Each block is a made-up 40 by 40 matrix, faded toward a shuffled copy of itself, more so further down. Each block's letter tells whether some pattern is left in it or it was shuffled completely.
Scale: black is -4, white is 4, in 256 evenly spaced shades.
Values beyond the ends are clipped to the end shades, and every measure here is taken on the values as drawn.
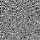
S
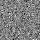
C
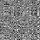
S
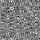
S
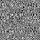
S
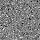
C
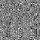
S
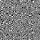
S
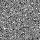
C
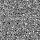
C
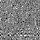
S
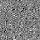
S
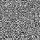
S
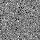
C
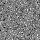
C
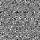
S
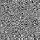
S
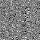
S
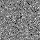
C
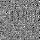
S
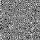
S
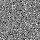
C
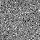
C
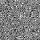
S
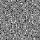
S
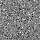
C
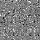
S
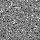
C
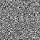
S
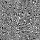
S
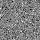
C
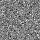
C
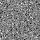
C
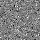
C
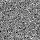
C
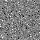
C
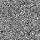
S
